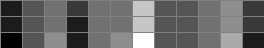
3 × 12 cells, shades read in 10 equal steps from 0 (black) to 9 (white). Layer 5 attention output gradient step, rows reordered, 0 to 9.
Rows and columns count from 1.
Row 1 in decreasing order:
7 5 4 4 4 4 3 3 3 2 2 1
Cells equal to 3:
9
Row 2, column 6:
4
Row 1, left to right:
1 3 4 2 4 4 7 3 3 4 5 2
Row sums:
42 41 44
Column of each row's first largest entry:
7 7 7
